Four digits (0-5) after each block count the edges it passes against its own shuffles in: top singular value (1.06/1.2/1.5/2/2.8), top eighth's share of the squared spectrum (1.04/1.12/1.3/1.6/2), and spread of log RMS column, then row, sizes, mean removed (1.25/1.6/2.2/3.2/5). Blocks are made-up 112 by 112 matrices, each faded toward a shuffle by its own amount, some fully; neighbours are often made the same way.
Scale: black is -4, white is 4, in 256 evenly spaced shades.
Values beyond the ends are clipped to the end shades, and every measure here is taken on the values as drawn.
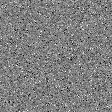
0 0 0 0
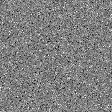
1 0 0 0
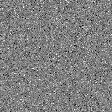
3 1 0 0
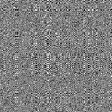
5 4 3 3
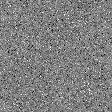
2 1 0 0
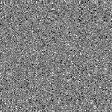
4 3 2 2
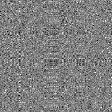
4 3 2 2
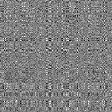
5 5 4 3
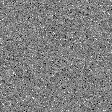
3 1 0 0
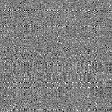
5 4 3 3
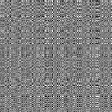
5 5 4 4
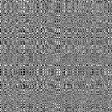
5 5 4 4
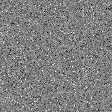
0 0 0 0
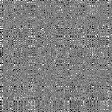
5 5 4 3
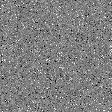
3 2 1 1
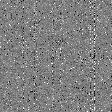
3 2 2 0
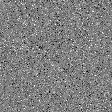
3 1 0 0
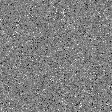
0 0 0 0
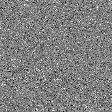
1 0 0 2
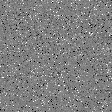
2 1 0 0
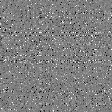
4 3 1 2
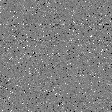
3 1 0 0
